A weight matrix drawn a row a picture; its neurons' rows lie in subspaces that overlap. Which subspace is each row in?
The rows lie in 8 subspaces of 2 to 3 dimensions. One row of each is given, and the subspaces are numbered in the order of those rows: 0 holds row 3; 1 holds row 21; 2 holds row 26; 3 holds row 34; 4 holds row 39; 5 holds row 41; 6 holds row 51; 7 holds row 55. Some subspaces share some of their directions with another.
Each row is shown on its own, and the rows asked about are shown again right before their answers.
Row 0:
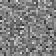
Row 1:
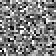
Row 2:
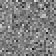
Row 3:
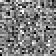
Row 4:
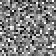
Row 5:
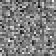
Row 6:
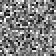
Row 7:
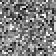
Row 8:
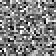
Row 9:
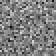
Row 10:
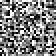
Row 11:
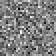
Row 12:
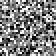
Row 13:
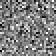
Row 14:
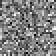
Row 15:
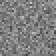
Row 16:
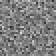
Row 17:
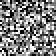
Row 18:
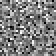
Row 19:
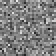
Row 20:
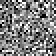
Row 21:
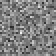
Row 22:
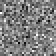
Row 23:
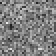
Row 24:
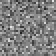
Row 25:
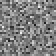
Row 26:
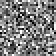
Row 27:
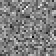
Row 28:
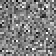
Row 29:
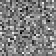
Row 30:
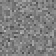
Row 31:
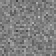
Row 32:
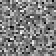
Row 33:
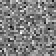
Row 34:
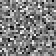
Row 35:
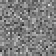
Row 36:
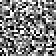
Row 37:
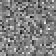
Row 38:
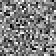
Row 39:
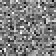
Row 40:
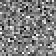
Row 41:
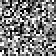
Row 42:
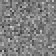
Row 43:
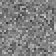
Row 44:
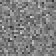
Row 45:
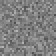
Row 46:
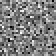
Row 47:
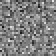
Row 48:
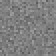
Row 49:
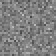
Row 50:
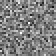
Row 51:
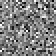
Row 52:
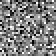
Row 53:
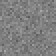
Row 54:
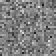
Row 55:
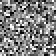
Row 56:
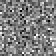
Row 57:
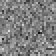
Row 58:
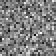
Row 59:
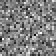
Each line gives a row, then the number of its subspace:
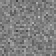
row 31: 2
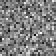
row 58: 3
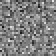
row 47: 0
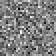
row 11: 2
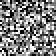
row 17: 3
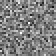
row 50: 7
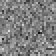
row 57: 3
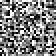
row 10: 0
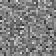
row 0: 5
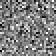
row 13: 6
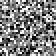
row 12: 3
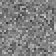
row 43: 2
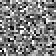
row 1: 4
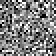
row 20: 6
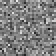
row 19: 4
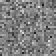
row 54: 0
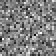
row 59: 3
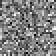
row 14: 1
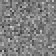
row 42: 5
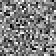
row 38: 7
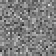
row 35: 5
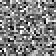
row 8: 4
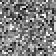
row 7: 2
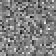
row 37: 2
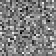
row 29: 7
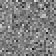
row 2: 6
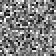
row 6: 7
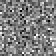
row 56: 7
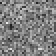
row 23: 2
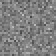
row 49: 1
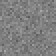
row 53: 5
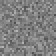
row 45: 2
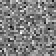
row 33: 4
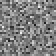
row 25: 1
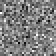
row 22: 7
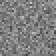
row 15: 0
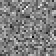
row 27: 7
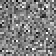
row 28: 6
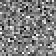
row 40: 7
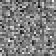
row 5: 0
